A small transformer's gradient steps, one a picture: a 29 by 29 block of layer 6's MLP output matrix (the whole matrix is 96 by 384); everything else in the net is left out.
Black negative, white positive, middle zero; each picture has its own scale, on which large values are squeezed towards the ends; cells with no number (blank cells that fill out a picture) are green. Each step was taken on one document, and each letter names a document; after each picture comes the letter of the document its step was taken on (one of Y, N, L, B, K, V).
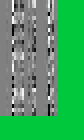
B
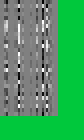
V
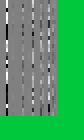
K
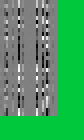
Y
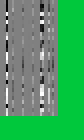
K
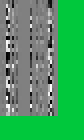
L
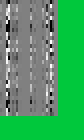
L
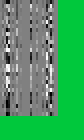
L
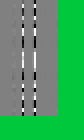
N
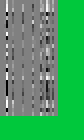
K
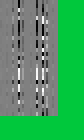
Y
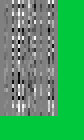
B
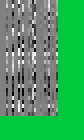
B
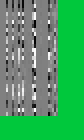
B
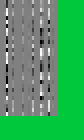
K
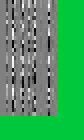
B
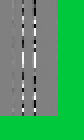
N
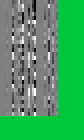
B
